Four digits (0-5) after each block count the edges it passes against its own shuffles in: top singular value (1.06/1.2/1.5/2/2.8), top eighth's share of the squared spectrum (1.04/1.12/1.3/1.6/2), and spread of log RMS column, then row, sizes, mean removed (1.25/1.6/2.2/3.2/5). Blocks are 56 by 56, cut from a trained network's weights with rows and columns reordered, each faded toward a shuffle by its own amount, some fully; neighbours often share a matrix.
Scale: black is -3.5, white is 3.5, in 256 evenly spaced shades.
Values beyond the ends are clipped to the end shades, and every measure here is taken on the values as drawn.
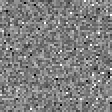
0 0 0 0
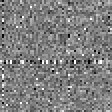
3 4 1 2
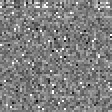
2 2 0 1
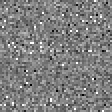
2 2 0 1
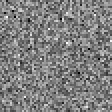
1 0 0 0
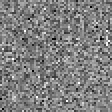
2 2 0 1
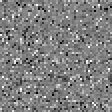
1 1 0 1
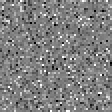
0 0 0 0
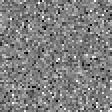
1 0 0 0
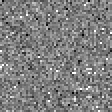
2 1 0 0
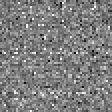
2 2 0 1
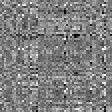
4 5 3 2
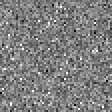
0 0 0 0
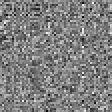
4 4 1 2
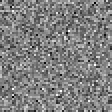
3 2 0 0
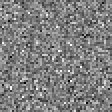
2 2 0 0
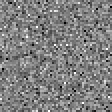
1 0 0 0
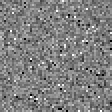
0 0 0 0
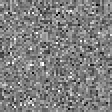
2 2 1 1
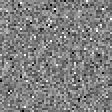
2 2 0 0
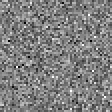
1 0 0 0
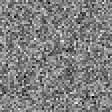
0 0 0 0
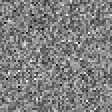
2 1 0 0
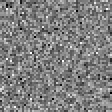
0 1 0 0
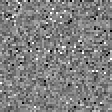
2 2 0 1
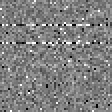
4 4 0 2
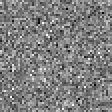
2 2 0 0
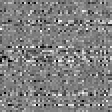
4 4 0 4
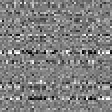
4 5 1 4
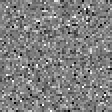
2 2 0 0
